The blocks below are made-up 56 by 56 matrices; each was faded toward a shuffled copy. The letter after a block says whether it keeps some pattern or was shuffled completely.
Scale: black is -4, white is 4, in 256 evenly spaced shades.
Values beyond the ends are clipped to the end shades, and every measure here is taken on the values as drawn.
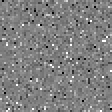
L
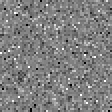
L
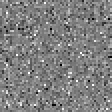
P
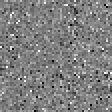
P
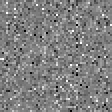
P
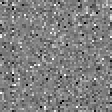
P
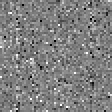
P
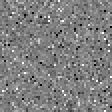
L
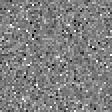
L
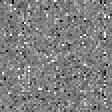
P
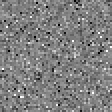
L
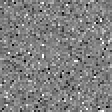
L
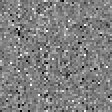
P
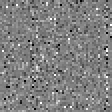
P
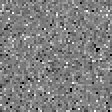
L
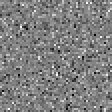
L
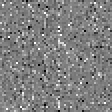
P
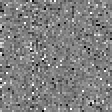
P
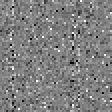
P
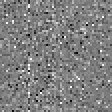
P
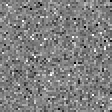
L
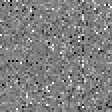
P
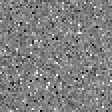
L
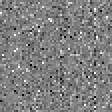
P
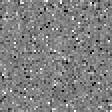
L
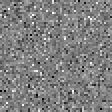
L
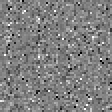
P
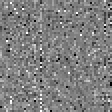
P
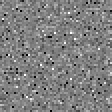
L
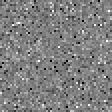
L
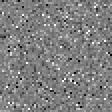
L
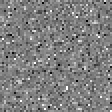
L
